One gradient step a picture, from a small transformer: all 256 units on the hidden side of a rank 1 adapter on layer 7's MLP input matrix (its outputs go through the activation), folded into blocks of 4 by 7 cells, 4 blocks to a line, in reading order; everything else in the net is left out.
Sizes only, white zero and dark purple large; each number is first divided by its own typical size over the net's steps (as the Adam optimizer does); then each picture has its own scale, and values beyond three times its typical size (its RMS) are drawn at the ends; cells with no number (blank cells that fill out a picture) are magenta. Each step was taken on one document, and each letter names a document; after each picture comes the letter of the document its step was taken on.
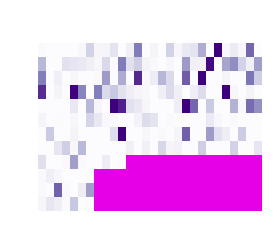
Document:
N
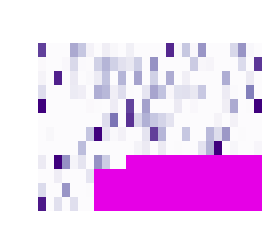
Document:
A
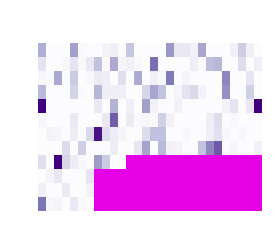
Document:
A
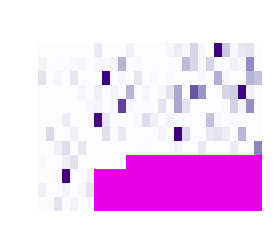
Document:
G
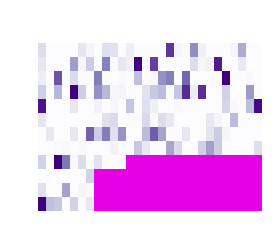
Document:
A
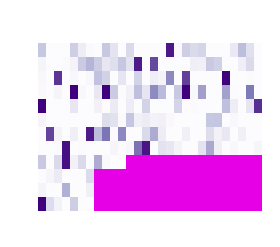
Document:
A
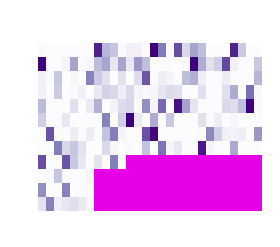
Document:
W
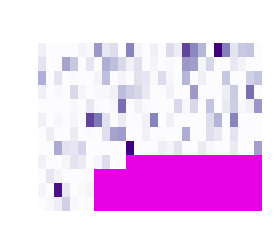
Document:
N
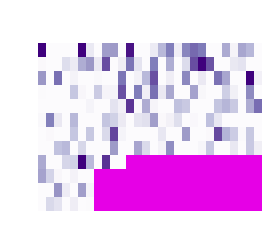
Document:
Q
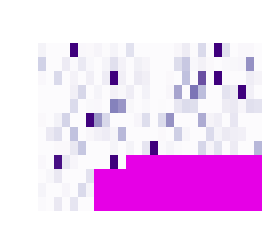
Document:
G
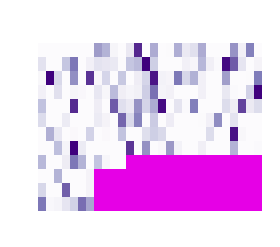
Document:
W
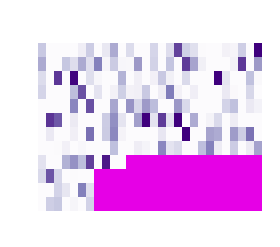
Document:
Q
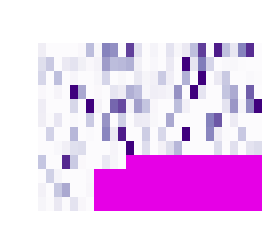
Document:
N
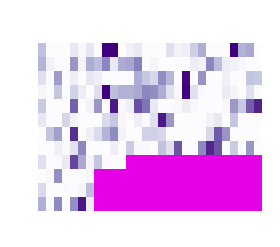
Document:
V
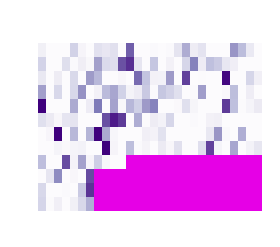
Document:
V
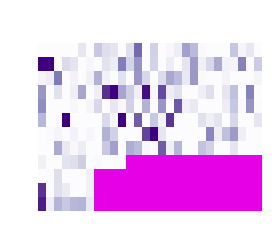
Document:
W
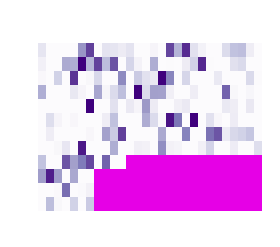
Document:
Q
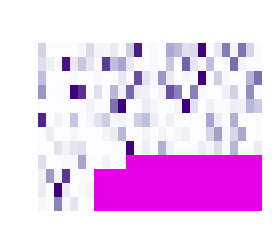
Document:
N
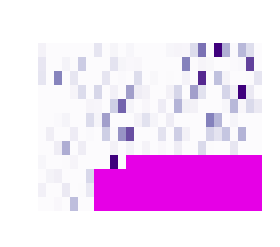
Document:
G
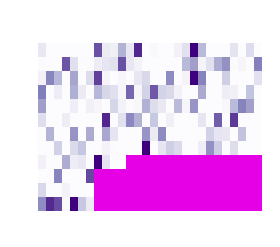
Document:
W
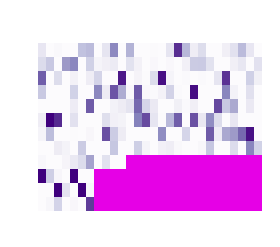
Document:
Q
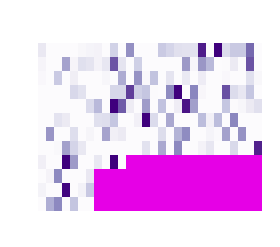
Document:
G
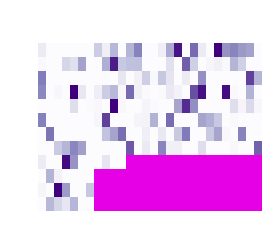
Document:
N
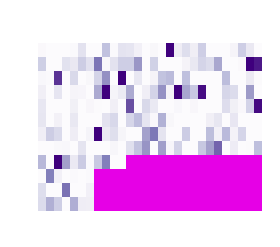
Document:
A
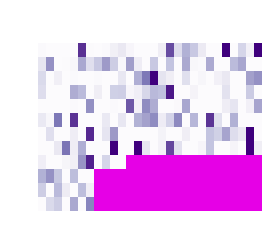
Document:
Q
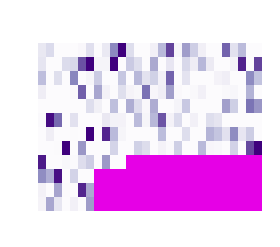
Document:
Q
